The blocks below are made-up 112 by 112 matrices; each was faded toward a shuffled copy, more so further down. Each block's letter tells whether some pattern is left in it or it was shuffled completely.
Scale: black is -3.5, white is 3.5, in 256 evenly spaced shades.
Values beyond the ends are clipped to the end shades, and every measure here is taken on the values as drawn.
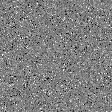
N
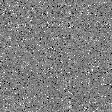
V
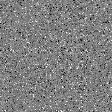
V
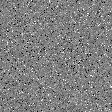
N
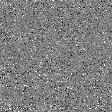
V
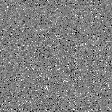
V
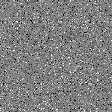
V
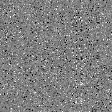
V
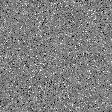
N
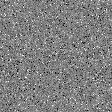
N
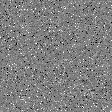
N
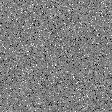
N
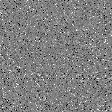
V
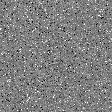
N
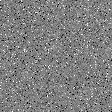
N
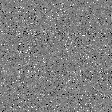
V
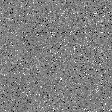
V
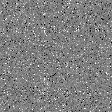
V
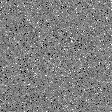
N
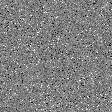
N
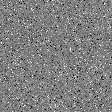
N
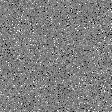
V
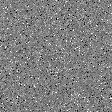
N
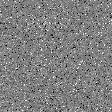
V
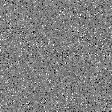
V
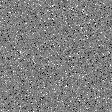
N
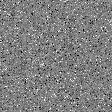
N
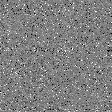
V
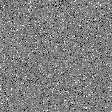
V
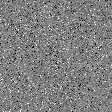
N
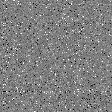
V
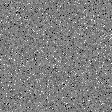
N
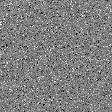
V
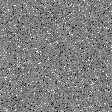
N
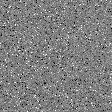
N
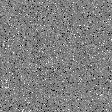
V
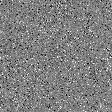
N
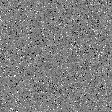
V
